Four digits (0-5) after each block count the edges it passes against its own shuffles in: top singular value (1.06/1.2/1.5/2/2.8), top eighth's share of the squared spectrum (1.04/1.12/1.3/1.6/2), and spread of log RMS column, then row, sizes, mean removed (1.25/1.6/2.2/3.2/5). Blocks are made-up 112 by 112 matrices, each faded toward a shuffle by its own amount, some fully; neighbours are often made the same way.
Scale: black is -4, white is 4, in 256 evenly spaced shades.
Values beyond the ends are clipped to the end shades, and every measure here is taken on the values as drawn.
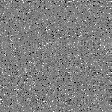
4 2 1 1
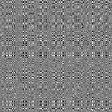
5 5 4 4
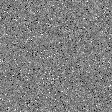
0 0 0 0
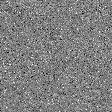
0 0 0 1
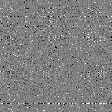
4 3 1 2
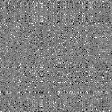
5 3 2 3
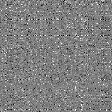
4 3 2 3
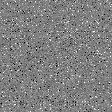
3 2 0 1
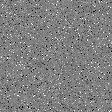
0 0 0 0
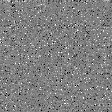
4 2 1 1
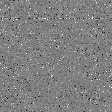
3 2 0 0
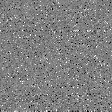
3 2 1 1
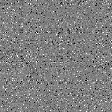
4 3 1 2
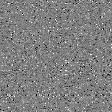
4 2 1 1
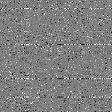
4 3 1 2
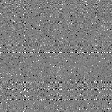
5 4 2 3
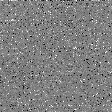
3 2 0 1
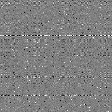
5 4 2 3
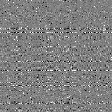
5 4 2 3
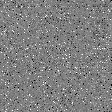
3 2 0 0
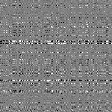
5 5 3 4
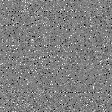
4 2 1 2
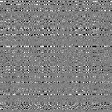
5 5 3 4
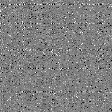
4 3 1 2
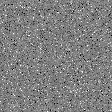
2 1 0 0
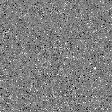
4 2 1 1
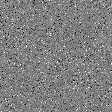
1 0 0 0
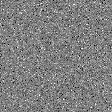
3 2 0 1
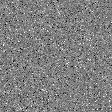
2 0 0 0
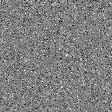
0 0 0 0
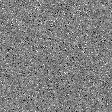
0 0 0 0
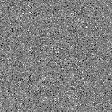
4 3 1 1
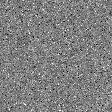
0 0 0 0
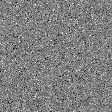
1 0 0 0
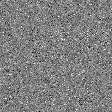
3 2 0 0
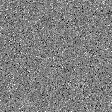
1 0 0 0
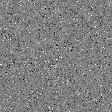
0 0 0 0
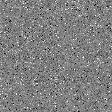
1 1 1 1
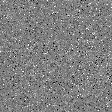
0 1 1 0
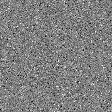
2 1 0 0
